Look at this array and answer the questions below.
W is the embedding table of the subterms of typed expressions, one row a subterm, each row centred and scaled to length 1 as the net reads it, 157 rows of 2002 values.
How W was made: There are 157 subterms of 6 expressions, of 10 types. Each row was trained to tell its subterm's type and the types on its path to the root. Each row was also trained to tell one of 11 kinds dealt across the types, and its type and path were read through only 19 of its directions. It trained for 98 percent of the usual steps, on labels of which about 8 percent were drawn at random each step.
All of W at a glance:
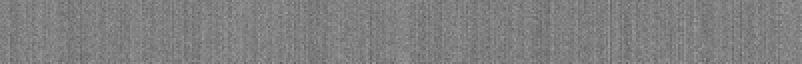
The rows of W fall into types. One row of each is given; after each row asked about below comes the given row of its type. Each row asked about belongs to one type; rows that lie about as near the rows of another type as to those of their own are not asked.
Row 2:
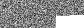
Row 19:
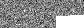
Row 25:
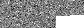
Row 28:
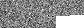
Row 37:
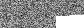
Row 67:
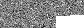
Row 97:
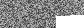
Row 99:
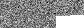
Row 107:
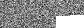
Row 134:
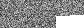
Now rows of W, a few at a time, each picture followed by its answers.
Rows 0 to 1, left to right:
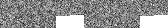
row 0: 134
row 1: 19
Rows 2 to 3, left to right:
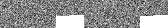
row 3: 134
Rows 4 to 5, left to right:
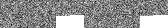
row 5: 28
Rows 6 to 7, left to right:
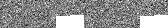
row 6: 2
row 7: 99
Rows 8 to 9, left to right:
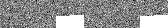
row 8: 37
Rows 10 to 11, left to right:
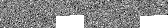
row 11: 97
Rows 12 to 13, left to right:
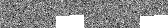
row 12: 2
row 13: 67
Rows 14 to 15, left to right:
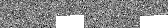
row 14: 67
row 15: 134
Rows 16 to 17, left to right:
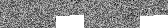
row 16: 2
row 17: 2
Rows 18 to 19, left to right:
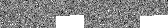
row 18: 67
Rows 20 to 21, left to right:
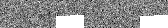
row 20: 67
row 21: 107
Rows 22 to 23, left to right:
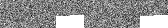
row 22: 28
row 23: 134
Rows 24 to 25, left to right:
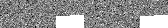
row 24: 97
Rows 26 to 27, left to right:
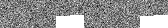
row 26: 99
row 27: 2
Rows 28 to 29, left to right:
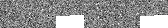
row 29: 25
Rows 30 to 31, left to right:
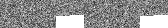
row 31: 19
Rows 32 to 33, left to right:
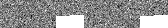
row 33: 19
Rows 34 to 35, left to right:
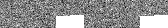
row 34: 2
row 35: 107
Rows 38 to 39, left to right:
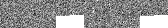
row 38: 28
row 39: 67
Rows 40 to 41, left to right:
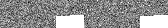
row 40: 99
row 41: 134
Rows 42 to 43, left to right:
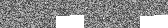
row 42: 97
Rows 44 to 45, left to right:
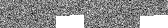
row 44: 99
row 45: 2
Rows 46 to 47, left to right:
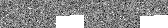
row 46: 19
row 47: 134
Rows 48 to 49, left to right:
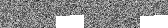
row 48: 37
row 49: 134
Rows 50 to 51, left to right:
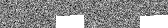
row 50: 2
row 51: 28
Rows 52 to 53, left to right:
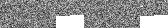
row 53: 67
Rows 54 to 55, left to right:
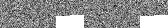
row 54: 25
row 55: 67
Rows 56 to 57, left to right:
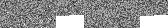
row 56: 99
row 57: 2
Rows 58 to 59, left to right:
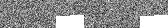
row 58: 2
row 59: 107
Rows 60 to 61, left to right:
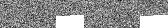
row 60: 25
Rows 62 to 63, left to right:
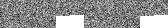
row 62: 28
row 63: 134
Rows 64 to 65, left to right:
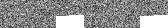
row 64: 37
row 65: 97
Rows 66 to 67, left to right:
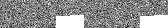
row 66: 25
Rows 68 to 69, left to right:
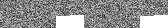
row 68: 28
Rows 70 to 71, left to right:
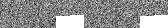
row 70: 25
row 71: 19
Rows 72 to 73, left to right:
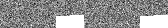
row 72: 99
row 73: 2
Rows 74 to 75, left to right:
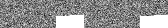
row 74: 19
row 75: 97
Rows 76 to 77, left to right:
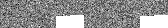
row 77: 19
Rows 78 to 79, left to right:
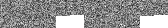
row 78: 25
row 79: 67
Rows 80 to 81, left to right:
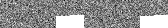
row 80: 28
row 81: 97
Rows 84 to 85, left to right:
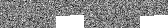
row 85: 67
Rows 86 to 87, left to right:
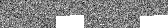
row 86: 134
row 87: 19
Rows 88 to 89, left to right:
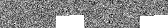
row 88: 2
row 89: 25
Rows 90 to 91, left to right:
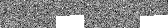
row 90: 37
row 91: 28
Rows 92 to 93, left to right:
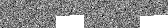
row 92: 97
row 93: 99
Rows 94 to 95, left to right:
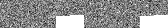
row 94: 99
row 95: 25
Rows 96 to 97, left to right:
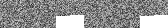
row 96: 97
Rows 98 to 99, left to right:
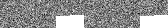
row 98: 107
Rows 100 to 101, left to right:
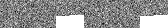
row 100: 37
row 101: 107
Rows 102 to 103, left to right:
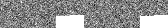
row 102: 28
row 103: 97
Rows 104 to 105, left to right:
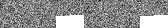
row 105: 134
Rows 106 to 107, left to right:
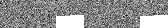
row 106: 67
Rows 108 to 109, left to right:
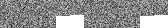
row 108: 19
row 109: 67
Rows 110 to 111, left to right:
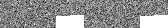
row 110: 25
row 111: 134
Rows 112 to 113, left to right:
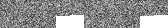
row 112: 134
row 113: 134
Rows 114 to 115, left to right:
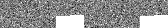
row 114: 19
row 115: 25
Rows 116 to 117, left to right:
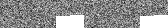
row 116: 99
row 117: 99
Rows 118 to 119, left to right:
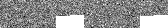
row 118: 97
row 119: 99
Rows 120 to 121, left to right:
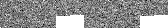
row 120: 67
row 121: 67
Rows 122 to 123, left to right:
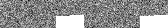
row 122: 99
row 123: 25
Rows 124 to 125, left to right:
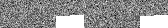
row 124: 2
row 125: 2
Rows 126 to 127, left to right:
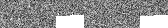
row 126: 134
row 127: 2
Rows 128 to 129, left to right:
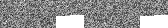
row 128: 134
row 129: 28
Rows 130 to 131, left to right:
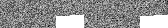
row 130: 97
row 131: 134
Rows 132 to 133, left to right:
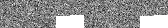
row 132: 107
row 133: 107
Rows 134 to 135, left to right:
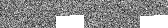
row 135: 37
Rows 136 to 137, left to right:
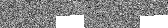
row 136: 97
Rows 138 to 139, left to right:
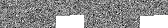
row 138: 2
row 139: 134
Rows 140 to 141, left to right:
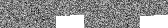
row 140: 2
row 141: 97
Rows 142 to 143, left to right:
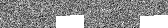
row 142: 134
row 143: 2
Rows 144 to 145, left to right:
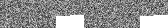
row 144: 19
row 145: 37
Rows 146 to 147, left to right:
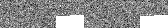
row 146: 97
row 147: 67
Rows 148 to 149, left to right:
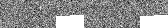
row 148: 37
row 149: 97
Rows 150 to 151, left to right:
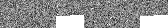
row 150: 107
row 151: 28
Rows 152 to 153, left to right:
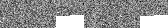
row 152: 99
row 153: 37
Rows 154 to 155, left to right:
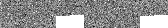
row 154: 37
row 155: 67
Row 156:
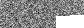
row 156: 97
